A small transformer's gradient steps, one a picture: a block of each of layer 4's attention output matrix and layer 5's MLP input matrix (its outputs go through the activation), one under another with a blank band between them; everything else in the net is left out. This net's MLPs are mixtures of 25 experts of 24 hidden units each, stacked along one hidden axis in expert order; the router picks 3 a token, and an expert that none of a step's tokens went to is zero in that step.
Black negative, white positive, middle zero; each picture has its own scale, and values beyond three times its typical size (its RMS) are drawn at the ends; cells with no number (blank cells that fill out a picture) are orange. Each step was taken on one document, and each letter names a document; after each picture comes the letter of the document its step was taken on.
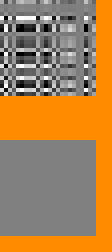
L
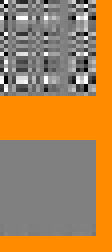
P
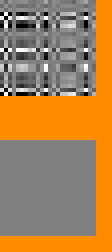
L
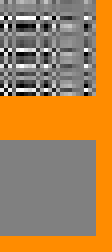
L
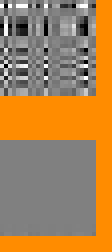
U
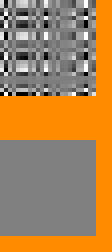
L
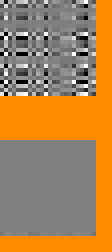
U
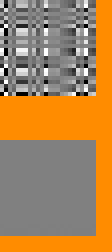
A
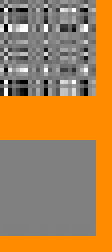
A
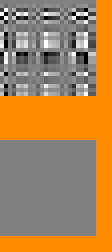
A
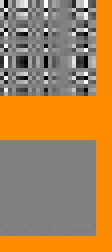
P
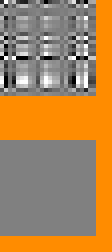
A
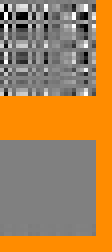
U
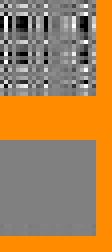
U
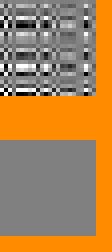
L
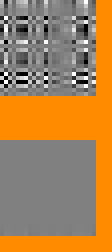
U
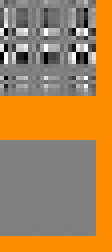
A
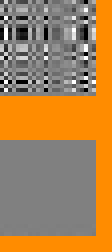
U
